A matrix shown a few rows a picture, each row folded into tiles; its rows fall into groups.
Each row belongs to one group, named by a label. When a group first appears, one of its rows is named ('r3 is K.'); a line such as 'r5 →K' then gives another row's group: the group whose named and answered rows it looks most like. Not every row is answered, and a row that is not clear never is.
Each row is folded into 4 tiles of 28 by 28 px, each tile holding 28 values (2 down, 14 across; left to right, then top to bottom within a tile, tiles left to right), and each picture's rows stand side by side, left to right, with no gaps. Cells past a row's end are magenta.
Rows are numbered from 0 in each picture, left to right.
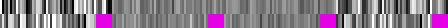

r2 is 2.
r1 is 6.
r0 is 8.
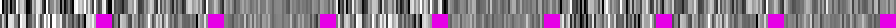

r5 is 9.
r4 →6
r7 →6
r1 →8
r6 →8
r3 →8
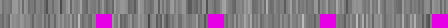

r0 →6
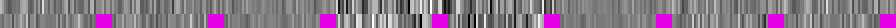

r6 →6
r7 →6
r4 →9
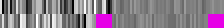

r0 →8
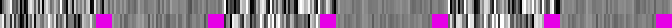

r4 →8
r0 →9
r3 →2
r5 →2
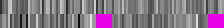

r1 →2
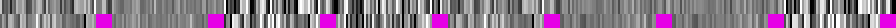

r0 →8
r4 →8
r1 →6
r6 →2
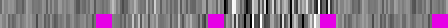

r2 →9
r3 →2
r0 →2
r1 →6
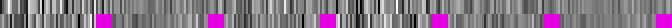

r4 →2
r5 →2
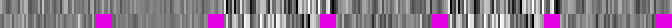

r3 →2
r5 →2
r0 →6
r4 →8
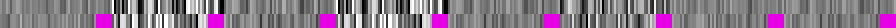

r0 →6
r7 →2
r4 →2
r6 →2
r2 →2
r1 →8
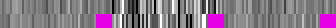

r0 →6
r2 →6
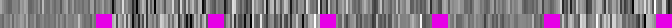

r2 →9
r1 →9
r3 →2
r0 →6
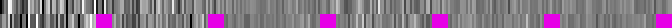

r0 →9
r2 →2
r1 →9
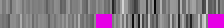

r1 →9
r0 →6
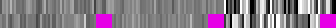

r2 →8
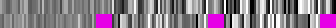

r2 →8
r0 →6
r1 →8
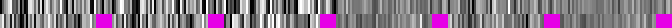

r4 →9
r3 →2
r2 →8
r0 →9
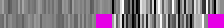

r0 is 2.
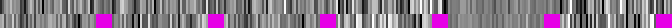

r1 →9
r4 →6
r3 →8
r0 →9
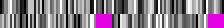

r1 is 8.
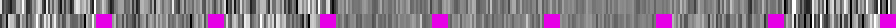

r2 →8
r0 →8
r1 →9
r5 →2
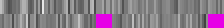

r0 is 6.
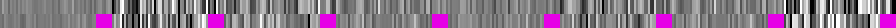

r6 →6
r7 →8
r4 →6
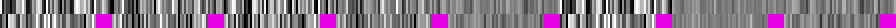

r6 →6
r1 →9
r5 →8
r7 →2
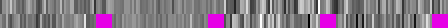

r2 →8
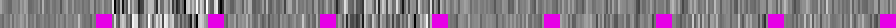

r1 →8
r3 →9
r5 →2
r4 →6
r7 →6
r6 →6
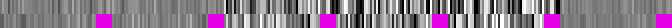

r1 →6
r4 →8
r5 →2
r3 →9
